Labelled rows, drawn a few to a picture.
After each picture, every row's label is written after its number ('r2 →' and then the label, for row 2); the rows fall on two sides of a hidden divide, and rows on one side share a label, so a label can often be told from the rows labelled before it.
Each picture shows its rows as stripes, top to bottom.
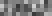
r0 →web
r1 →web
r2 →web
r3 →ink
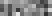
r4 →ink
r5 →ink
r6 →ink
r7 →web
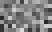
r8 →web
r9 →ink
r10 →web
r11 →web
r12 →ink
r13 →web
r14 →ink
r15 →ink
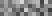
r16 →ink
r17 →ink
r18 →web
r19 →ink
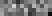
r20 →web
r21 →ink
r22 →web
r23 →web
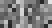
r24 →ink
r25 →ink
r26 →ink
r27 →ink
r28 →ink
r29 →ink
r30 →ink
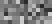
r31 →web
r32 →ink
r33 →web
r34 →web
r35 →ink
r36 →ink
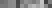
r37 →web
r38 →web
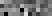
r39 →web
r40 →ink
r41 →web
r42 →web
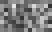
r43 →ink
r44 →web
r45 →web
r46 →ink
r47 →web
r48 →web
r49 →web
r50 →web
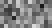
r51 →web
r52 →ink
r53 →ink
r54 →ink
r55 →web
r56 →web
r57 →ink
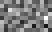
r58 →web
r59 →web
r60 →web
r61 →ink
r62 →ink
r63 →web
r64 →web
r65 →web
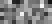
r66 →web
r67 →web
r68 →ink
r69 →ink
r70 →ink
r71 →ink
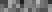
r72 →web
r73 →web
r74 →ink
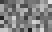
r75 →ink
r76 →web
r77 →web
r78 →ink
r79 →ink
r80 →web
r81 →ink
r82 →web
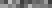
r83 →web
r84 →web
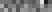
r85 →web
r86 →web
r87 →ink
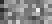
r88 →ink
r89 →ink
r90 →ink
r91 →ink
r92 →ink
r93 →ink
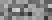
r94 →web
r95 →ink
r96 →web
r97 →web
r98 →web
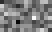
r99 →ink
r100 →web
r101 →web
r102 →ink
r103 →ink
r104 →web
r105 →ink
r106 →web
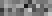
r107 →ink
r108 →ink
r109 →ink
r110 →ink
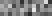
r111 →web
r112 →web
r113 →ink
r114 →ink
